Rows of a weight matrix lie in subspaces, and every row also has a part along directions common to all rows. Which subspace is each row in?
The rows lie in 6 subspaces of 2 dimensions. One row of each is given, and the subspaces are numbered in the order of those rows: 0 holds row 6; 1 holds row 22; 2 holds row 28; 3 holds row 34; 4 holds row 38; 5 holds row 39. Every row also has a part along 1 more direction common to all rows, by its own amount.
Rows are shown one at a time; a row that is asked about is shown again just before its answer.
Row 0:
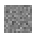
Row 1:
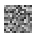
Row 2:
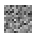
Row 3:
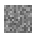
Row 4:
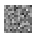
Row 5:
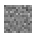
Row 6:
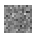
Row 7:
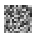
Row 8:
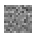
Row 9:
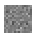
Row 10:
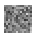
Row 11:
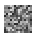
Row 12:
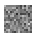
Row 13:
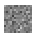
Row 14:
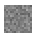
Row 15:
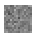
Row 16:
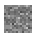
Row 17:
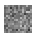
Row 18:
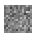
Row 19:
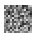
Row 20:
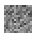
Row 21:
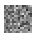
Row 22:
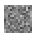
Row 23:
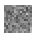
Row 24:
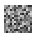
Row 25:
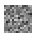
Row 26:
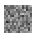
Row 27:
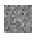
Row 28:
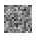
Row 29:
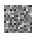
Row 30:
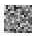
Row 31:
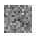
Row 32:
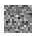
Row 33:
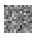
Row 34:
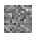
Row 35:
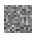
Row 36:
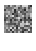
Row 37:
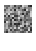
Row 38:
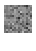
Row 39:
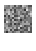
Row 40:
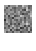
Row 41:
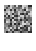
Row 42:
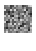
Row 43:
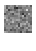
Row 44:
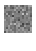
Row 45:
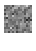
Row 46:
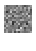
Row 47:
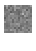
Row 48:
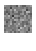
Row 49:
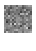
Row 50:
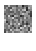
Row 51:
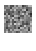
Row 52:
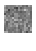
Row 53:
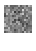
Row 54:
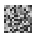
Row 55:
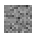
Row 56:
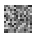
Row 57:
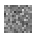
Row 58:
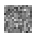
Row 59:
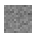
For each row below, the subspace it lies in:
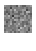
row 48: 0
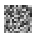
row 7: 3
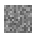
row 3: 0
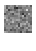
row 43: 2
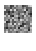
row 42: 1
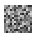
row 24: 4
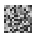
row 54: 5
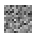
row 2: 3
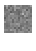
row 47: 2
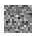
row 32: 5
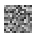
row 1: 3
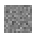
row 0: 0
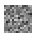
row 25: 5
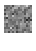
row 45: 4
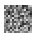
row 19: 4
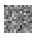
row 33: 0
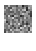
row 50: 1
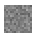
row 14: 3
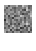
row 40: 1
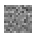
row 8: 3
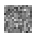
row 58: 2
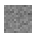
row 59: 3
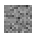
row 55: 4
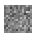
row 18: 0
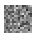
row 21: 2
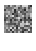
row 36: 4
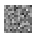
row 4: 2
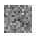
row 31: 5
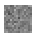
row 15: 1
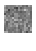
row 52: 2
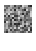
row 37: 2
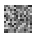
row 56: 1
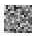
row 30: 2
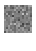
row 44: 5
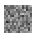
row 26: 3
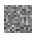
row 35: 1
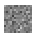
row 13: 0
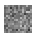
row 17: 0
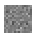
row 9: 0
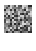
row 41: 4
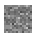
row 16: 4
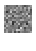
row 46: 0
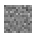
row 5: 3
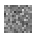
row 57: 5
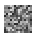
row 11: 1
